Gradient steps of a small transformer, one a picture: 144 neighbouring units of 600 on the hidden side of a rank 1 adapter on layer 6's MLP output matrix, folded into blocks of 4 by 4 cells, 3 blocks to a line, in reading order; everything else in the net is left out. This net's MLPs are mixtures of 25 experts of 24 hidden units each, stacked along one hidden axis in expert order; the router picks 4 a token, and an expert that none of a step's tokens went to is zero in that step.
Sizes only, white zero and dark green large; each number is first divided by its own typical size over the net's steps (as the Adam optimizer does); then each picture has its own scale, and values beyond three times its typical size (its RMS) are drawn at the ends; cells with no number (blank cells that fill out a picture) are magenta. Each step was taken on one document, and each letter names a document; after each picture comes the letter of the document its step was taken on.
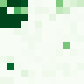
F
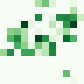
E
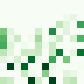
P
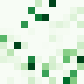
P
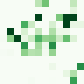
E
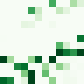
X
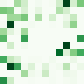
F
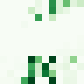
X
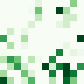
X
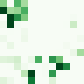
F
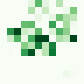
E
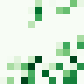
X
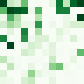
F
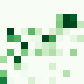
E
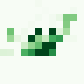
E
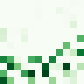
F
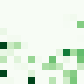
P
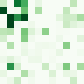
F
